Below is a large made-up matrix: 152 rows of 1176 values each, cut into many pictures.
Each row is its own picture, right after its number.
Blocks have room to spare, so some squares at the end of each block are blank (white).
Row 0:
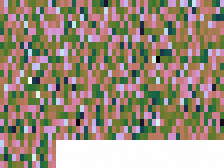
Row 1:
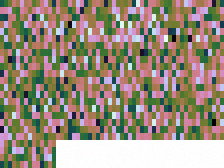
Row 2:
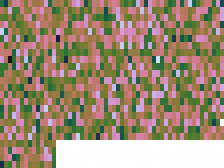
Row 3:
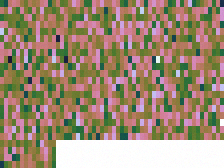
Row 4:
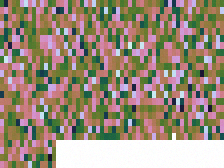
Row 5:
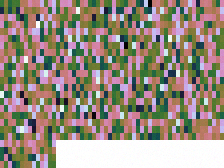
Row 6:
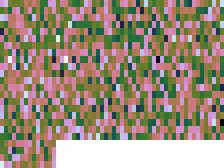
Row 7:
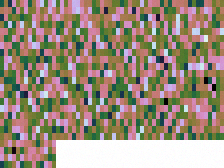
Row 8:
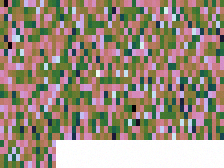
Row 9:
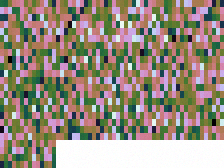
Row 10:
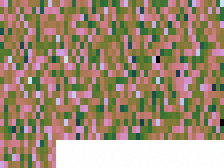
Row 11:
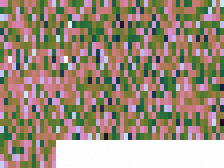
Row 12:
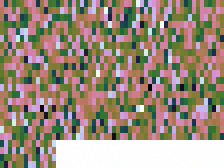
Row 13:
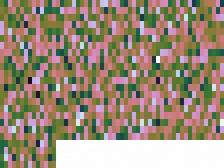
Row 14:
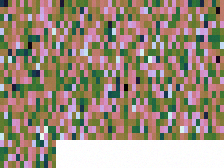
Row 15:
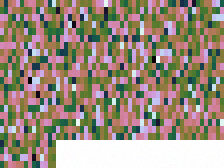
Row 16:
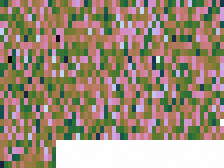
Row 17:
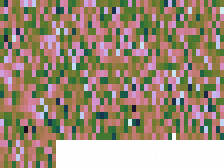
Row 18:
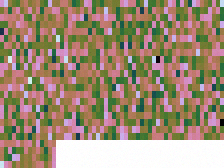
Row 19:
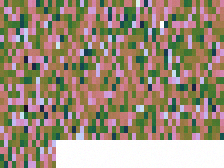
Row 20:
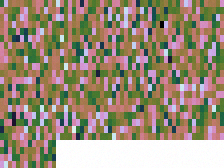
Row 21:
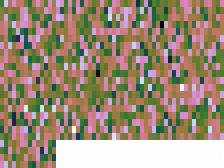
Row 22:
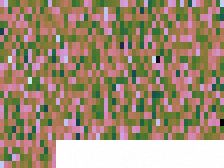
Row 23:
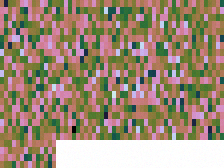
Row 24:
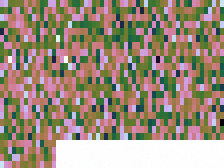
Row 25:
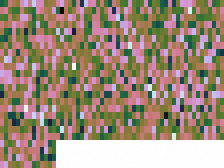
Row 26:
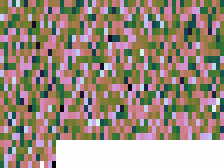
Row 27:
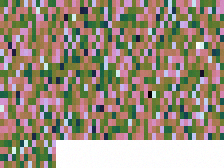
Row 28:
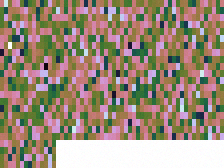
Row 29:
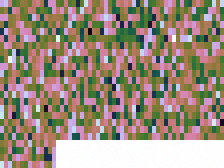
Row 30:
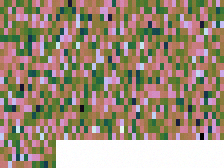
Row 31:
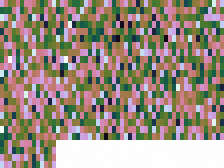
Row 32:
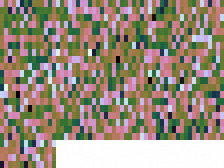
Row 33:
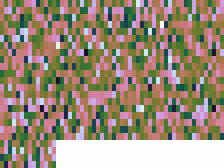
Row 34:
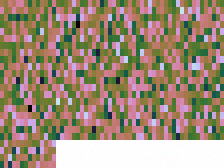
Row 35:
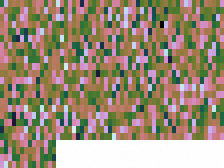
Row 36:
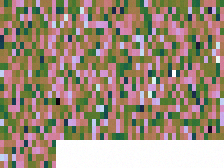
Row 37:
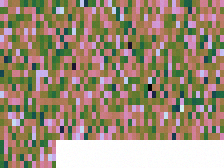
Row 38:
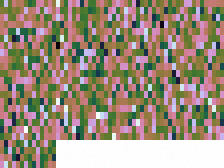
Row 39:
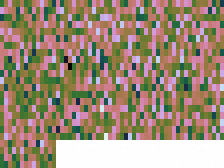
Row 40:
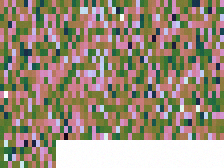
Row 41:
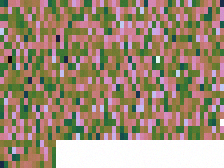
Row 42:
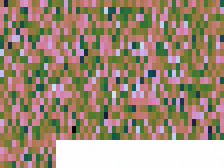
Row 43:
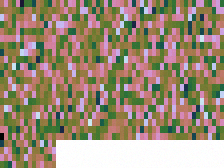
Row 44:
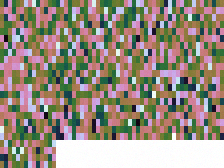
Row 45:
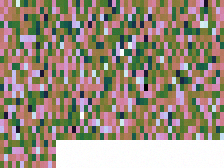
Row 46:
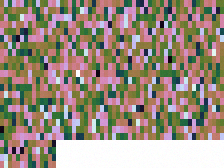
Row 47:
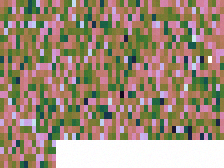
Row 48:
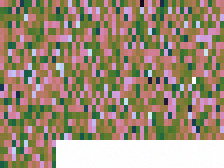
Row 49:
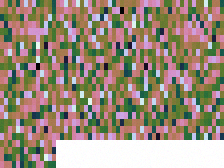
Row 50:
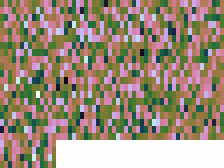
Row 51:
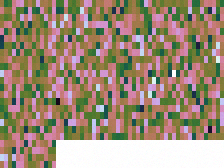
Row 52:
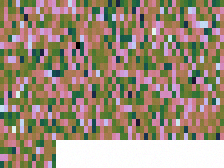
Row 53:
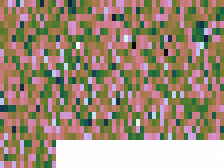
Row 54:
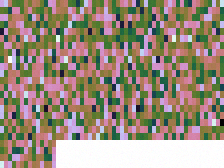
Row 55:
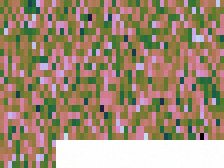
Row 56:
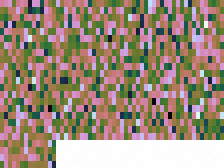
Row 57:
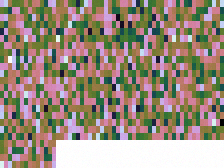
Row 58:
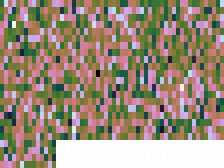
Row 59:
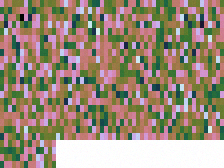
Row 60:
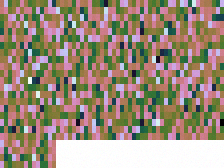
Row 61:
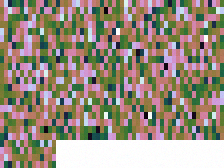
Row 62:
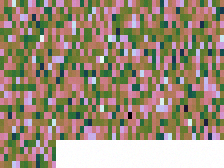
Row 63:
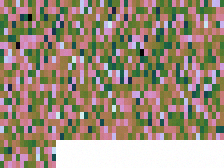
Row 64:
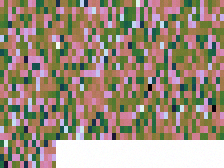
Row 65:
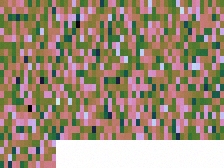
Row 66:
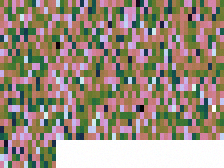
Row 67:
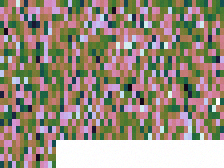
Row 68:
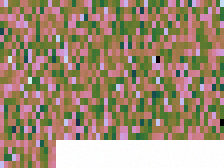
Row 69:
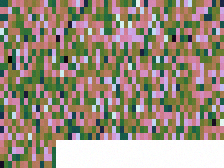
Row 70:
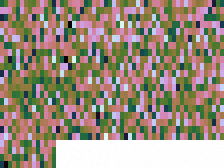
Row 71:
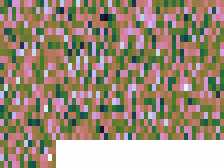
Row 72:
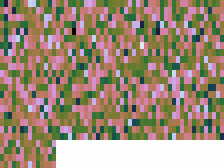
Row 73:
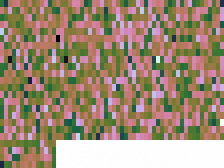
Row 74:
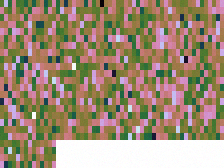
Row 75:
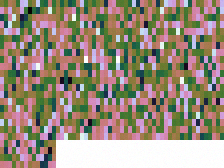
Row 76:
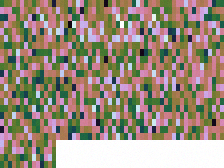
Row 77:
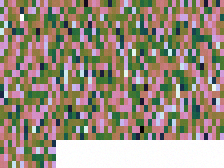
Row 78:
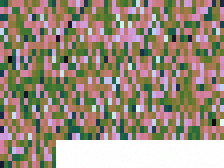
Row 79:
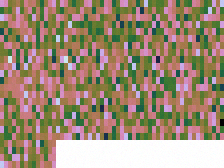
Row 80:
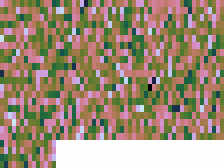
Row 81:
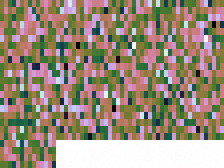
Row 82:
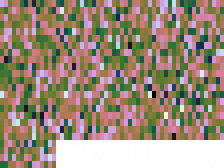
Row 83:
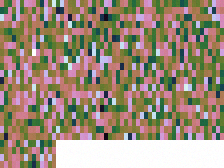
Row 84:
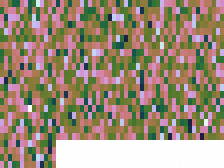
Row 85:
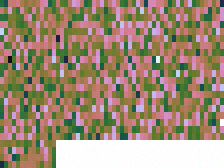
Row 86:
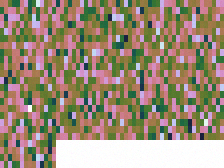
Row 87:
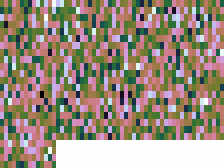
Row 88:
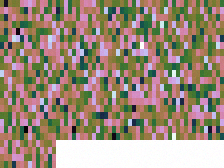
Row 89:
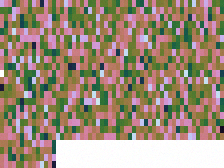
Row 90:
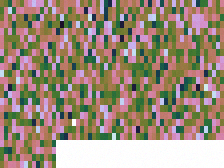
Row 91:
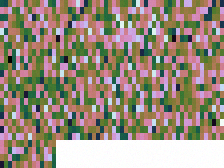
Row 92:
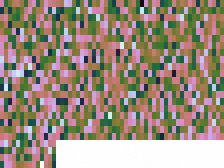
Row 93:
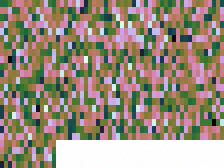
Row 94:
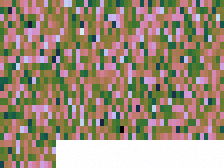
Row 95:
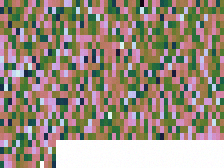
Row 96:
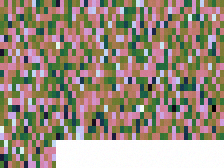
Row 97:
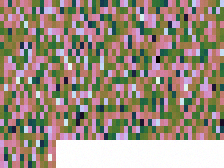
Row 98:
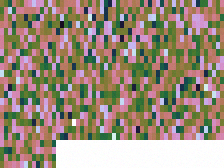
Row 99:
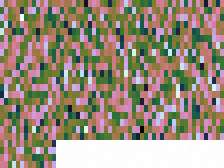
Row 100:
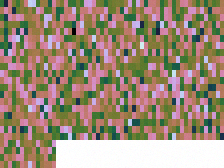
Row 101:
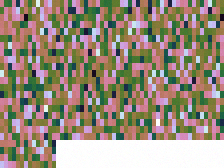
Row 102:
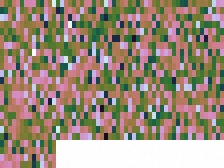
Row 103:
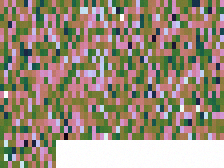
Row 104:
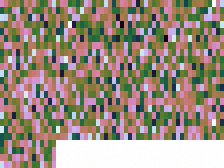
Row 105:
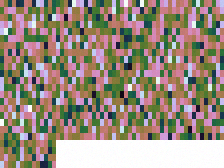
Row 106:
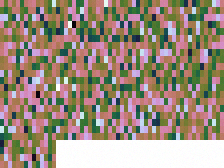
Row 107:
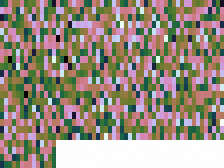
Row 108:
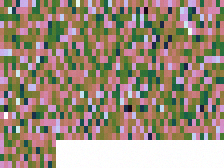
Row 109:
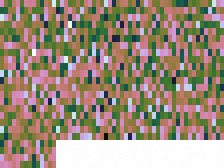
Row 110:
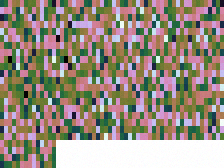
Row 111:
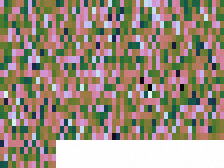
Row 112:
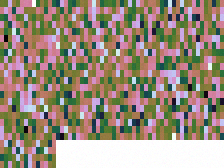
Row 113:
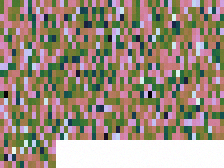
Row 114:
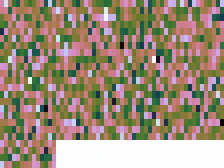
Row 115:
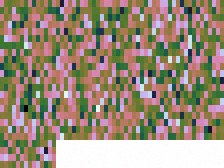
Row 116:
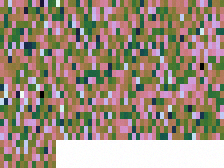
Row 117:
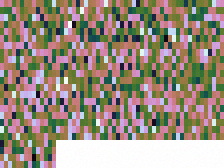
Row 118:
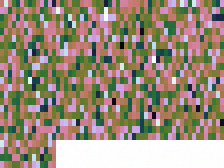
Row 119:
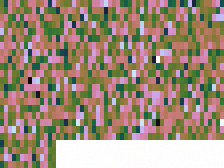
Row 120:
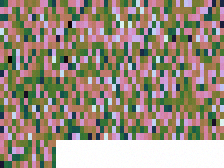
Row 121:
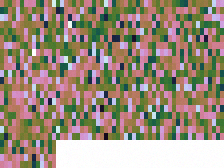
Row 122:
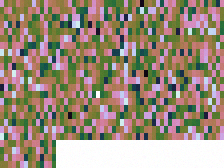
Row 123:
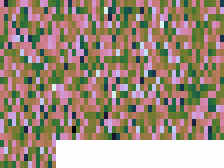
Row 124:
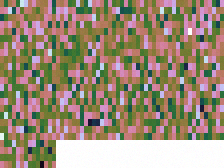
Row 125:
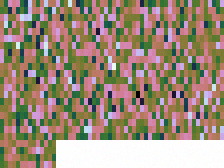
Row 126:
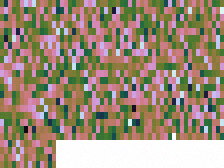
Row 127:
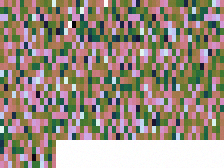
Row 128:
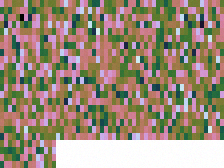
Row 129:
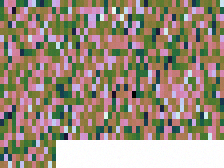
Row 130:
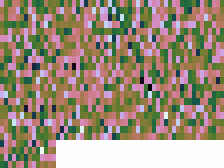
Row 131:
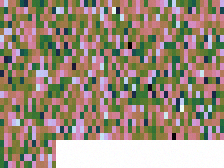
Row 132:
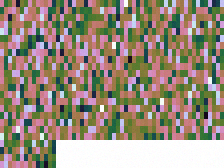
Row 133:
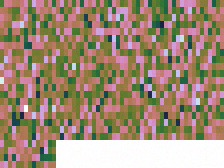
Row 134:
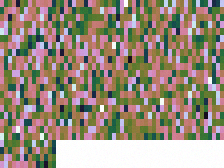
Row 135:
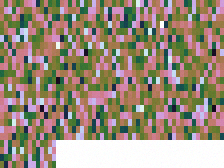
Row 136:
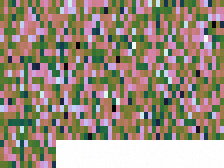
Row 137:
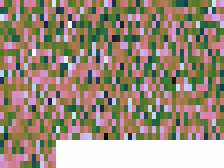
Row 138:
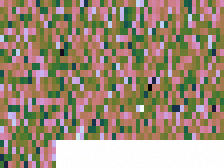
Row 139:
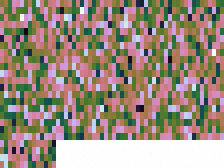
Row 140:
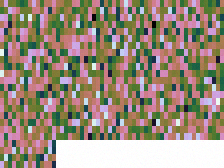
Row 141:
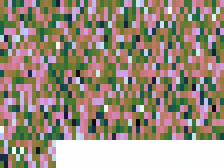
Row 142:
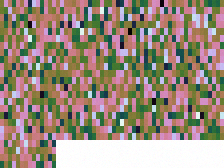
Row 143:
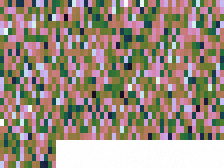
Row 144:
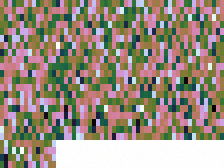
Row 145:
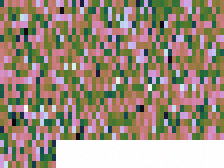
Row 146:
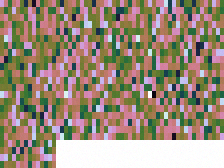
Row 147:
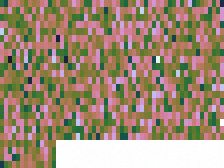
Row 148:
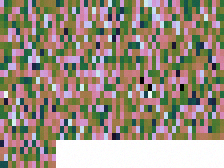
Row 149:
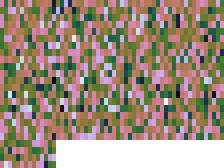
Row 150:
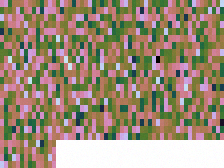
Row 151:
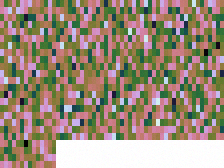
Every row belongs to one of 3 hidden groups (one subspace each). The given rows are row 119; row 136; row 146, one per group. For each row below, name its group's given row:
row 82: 146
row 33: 146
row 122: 136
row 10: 119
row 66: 146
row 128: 136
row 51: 146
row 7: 136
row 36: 146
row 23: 146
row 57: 119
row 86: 136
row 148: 146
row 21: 146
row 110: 119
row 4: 146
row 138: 146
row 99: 136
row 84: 136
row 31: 119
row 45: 136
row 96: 146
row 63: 136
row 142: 136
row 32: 136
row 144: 146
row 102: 119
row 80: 146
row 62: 136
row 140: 136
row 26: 136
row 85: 119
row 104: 119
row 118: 119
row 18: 119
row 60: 119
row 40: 146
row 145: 146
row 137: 119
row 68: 119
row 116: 136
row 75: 136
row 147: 119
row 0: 119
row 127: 119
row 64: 146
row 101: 136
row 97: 119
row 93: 119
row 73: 119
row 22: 119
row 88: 146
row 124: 136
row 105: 136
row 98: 136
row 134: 136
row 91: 119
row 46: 146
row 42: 146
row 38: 146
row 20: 146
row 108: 136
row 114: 119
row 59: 136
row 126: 146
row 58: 146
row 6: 119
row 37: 146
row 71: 119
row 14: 136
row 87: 136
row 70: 119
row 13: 119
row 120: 119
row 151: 136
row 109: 119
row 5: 136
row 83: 119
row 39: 119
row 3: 119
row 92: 136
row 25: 146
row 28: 146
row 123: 146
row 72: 146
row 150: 119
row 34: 136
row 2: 119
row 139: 146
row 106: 119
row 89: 136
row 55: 136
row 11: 119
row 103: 146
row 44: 146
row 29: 119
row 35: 146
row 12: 146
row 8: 146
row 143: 136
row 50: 119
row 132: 136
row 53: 136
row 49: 136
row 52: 136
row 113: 146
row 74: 136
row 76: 119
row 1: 119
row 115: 146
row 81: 136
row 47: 136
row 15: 119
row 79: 119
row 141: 146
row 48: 136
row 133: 146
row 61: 136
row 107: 119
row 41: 119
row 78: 119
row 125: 136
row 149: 136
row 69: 119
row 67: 136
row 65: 136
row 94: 136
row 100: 146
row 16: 119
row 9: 119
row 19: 146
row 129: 146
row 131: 146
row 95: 136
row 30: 136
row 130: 146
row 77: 136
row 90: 136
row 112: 146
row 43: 136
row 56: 136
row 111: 146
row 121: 119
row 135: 146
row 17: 146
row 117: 119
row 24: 119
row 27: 146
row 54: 119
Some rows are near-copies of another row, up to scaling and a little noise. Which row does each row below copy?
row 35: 20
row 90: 98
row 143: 105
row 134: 132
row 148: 111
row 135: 33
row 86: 84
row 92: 95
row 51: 36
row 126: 17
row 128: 59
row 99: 77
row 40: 103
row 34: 65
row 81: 136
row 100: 72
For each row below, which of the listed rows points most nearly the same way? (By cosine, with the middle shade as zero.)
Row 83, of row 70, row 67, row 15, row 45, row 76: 15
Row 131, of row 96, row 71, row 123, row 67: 96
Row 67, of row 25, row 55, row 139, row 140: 140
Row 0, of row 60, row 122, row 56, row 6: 60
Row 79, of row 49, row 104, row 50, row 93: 104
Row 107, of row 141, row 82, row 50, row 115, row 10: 50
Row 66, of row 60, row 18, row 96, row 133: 133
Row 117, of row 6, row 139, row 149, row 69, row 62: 6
